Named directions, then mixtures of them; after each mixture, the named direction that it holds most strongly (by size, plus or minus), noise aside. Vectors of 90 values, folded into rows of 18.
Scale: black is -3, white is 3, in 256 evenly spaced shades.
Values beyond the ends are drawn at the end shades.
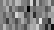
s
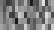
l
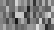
s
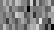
s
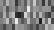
s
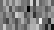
s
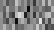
s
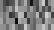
l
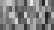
l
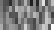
l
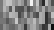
l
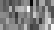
s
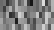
l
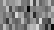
s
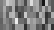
l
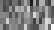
s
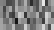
l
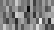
s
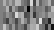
s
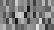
s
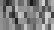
l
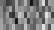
l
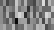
l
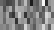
l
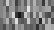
s
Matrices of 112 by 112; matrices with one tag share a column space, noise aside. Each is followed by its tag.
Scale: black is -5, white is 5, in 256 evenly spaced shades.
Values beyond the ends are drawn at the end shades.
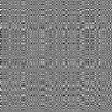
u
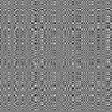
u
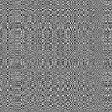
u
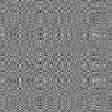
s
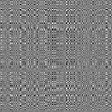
u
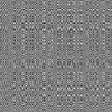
u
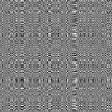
s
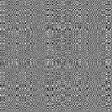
u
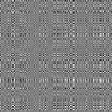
s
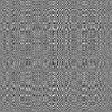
u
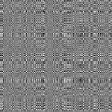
s
